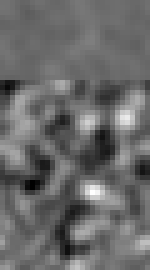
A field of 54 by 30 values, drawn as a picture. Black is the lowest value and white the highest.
Mirror symmetry: none. Grain: blotchy. Lone odd cells: none. Histogram: heavy tails on both sides. Seam: horizontal, 30% of the way down, the top part calmer. Odd rows or columns: none. Slope: none. Calmest part: top right.
